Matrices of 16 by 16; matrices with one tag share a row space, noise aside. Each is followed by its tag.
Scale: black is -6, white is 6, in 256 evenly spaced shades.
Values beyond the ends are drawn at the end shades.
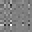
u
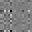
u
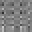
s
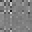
u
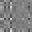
u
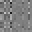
u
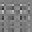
s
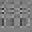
s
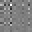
u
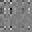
u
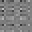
s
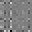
u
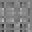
s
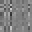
u
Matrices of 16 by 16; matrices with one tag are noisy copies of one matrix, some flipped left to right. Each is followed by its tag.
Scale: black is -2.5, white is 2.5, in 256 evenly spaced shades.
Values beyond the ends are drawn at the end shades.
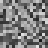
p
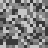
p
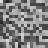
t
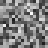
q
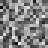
q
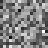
p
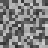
q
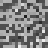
t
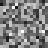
q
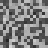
q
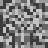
t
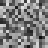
q
